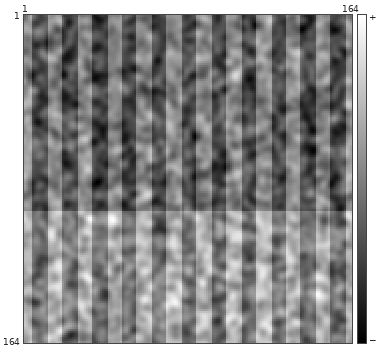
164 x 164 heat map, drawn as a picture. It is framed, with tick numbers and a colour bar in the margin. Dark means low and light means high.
Stripes: upright, repeating 11 times. Ninth with the highest average: bottom middle. Seam: horizontal, 60% of the way down, the bottom part higher.
